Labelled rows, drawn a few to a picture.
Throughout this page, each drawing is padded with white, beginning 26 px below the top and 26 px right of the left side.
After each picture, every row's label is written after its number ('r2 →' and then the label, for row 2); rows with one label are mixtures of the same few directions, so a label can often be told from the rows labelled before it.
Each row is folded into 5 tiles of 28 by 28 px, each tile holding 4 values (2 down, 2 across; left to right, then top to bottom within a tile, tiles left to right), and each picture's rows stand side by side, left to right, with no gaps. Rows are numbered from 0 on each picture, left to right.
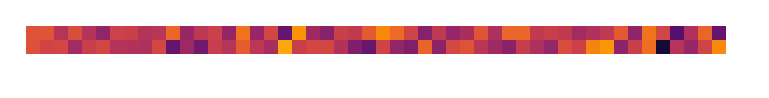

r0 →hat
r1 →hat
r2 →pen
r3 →pen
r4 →pen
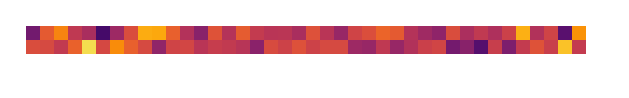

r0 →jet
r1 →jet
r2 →jet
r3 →hat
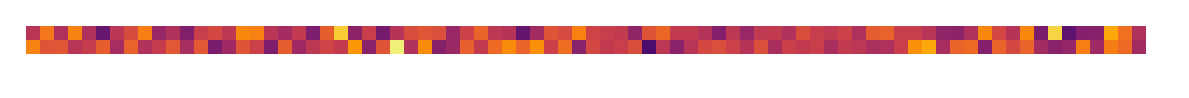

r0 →hat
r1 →pen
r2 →jet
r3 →jet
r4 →jet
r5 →pen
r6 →pen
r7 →hat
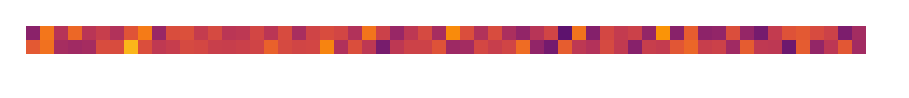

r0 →hat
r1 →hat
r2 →pen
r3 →hat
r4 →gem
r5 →jet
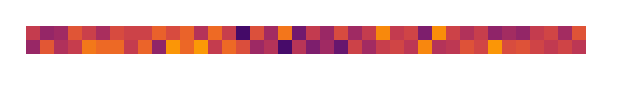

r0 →jet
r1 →hat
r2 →hat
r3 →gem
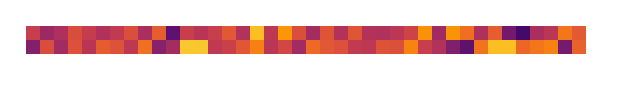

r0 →jet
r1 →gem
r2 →hat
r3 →pen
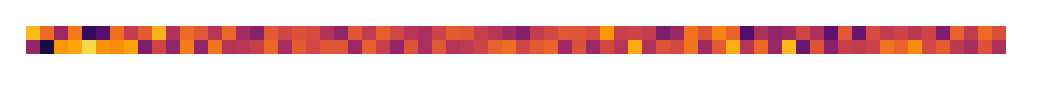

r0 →pen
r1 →pen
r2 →jet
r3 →pen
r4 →pen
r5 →pen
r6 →gem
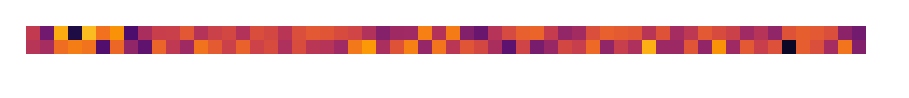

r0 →hat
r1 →pen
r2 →pen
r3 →jet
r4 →jet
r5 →jet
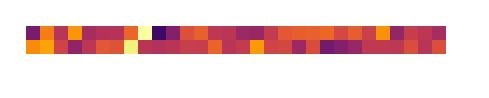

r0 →hat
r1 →jet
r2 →gem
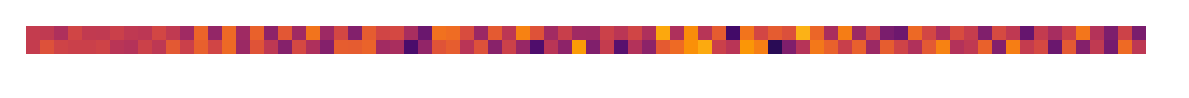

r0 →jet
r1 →hat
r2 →hat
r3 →jet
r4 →hat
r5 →gem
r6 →jet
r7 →pen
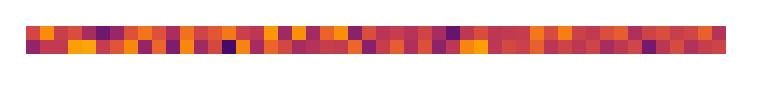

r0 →pen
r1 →pen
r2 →jet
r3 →gem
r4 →jet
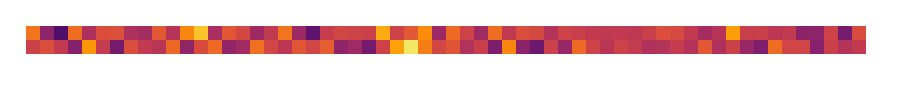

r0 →jet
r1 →jet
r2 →hat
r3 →jet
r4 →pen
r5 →gem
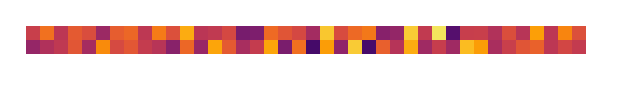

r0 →pen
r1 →pen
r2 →pen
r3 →gem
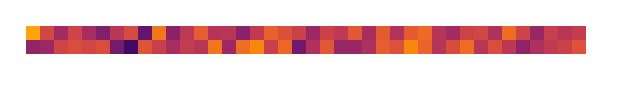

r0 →hat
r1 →jet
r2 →hat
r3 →pen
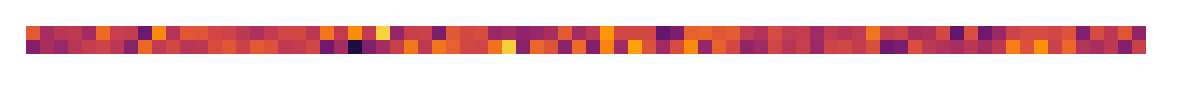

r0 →hat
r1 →jet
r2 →gem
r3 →pen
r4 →pen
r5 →gem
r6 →gem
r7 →hat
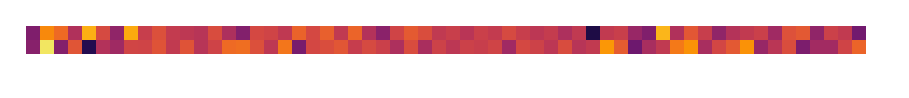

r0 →pen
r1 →jet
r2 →hat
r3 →jet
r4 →gem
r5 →pen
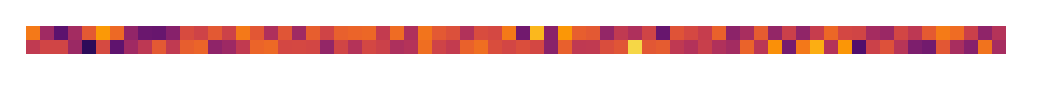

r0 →jet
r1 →gem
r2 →gem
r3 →gem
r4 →gem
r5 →jet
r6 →pen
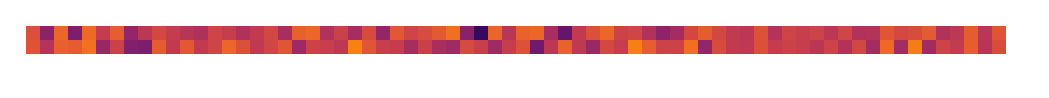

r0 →hat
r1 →jet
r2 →gem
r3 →jet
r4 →pen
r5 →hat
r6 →pen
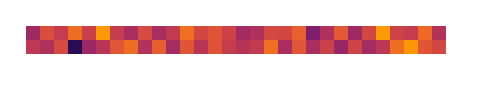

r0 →gem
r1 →pen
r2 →hat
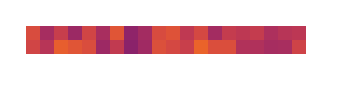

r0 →hat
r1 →hat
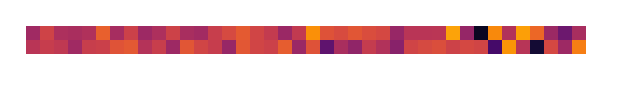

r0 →gem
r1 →jet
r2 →gem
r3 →jet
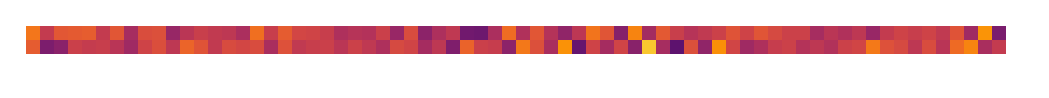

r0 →gem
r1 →gem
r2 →gem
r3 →jet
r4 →jet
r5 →gem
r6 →hat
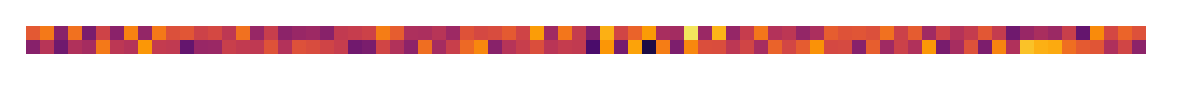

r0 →hat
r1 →gem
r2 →pen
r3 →gem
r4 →pen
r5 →jet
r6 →jet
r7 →gem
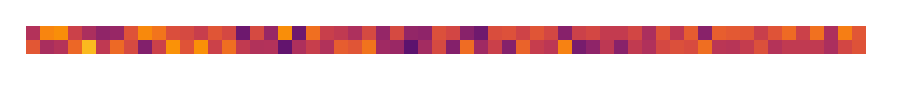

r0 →jet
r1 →hat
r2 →hat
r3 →jet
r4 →hat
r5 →gem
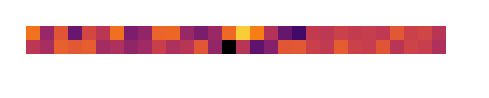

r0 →hat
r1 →jet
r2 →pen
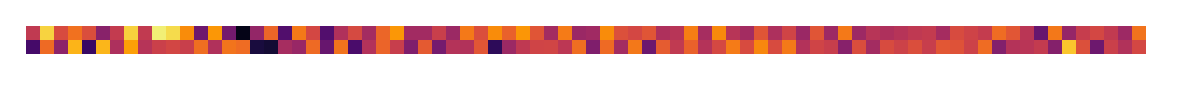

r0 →pen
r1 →hat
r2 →pen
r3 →gem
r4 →pen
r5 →hat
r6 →jet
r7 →jet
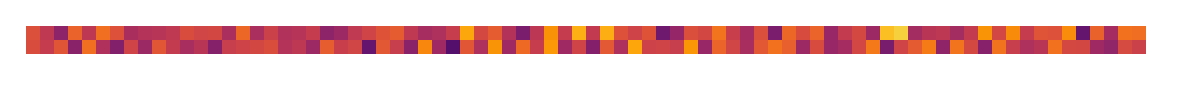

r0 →jet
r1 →gem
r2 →jet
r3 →pen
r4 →pen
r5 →hat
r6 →jet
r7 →gem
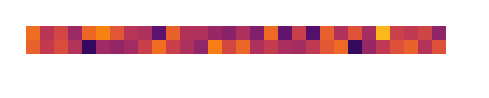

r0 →jet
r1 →gem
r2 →gem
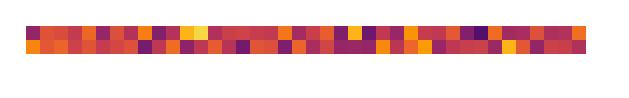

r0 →hat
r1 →jet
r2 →hat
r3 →jet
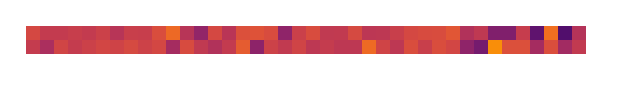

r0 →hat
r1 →jet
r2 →jet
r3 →gem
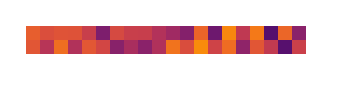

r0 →hat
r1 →hat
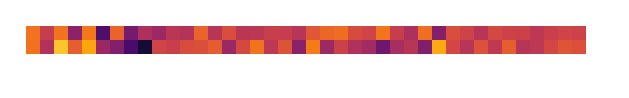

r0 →hat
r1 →jet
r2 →jet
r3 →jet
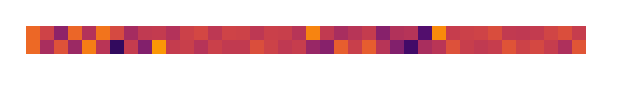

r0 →jet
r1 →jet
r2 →hat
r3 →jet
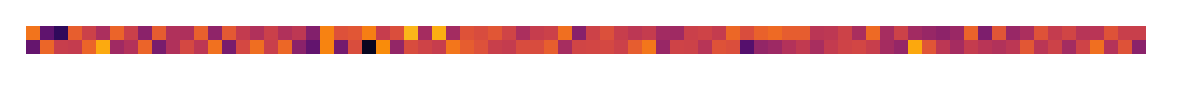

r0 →jet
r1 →jet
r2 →pen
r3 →hat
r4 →pen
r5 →gem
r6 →gem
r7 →jet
